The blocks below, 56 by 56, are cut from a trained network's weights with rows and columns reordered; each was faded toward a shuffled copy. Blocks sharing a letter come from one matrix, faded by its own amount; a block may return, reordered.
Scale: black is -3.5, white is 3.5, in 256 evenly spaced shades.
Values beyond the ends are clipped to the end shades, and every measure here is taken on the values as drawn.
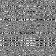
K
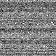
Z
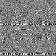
K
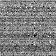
Z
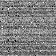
Z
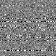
K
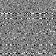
K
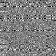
K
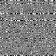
K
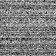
Z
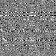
K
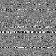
K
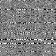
K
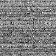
Z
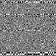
K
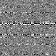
K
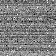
Z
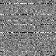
K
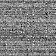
Z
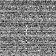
Z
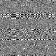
K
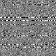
K
